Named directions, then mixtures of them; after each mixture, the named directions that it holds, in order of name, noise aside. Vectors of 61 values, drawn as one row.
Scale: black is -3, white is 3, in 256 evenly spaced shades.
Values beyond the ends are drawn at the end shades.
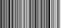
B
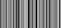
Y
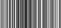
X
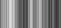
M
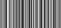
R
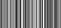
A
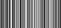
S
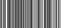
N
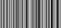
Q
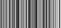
B, X, Y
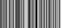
B, R, Y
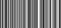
N, Q, Y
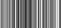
X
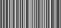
Q, S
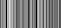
M, N, Y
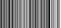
B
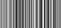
A, R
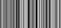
Y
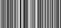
A, R, Y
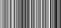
B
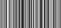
R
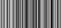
Q, X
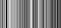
M, N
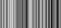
M, Q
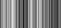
M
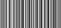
R
